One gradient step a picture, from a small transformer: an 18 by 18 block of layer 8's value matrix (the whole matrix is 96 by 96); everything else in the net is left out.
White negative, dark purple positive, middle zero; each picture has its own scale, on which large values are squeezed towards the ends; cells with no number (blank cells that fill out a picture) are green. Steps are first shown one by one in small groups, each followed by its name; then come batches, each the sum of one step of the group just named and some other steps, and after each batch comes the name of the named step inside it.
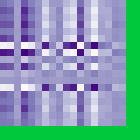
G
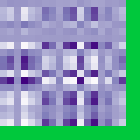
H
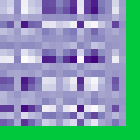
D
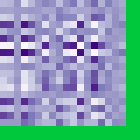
G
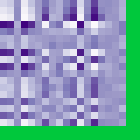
G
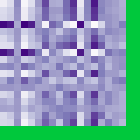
H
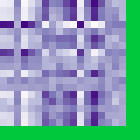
H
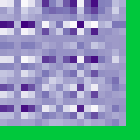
D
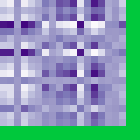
G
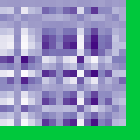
H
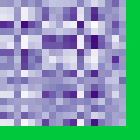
H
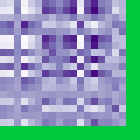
D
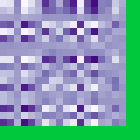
D
